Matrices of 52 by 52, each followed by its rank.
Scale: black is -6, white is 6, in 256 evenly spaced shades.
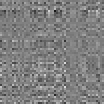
three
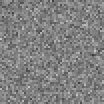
full rank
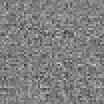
ten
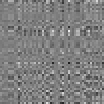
three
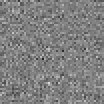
ten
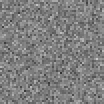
full rank
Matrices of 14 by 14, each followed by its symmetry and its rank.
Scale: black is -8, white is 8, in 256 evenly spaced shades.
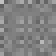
symmetric, rank two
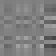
neither, rank one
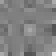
symmetric, rank two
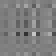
neither, rank one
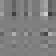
neither, rank one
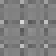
symmetric, rank one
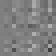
neither, rank two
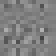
neither, rank two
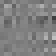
neither, rank two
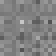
symmetric, rank two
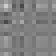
symmetric, rank one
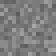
neither, full rank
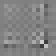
symmetric, rank two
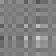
symmetric, rank one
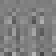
neither, rank two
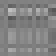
neither, rank one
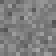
neither, full rank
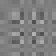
symmetric, rank one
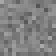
neither, full rank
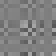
symmetric, rank one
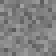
neither, full rank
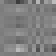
neither, rank one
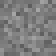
neither, full rank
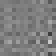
neither, rank two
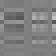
neither, rank one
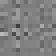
neither, rank two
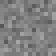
neither, full rank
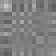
symmetric, rank two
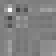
symmetric, rank two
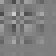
symmetric, rank one
